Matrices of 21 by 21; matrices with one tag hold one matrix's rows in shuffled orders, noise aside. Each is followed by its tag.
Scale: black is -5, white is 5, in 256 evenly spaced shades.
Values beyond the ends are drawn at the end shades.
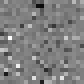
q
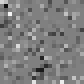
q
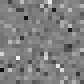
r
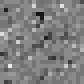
q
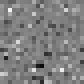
q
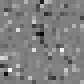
q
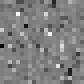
r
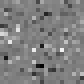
q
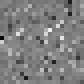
r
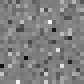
r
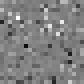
r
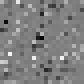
q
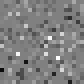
r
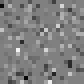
r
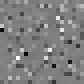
r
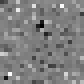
q
